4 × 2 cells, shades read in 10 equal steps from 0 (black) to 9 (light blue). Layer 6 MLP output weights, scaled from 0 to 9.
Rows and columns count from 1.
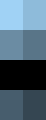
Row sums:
17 11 0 7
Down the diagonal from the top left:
9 5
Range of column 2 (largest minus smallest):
8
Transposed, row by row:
9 6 0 4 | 8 5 0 3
